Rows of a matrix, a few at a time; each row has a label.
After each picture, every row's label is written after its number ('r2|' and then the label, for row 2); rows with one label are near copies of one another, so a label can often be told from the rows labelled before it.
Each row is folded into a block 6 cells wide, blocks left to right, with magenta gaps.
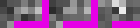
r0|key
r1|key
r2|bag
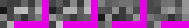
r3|key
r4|key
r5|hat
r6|key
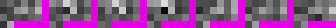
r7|key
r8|bag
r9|bag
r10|bag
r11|key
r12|key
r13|key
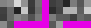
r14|bag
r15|key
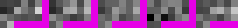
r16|key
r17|key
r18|key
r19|hat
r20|key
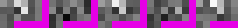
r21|bag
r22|hat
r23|bag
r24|hat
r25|bag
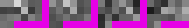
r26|bag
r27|bag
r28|hat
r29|key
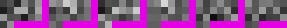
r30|key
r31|bag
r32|key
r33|bag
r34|hat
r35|hat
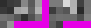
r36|key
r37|bag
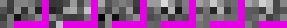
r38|hat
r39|key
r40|hat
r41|bag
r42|bag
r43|bag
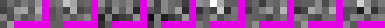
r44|key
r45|bag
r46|hat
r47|hat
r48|bag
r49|key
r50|key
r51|bag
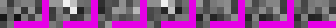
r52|hat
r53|bag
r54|key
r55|bag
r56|hat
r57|hat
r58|hat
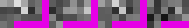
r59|bag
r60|key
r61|bag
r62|hat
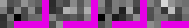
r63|hat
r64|key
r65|hat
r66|bag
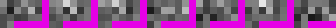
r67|hat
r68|bag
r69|bag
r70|key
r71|hat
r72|bag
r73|hat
